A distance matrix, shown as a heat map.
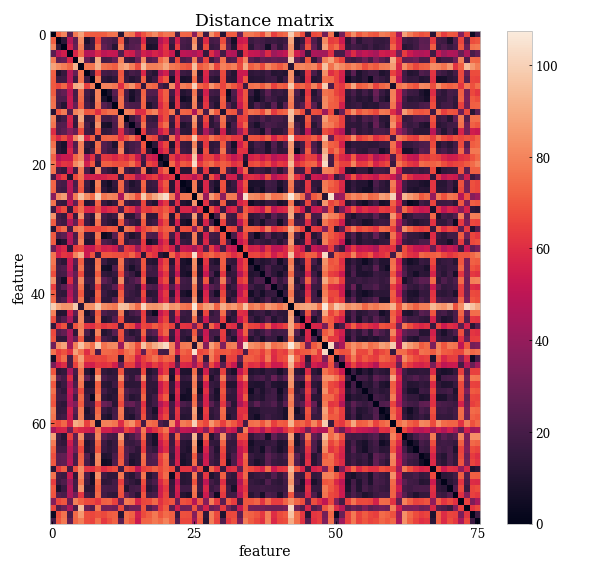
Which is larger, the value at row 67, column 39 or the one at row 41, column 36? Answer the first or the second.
the first
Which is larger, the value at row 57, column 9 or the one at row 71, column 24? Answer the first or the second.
the first
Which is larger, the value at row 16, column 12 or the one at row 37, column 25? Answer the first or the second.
the second
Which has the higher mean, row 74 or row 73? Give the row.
74
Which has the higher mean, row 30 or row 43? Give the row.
30
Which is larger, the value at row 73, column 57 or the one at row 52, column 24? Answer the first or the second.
the first
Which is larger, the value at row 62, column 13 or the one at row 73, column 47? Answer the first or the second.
the second
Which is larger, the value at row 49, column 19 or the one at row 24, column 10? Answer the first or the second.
the first
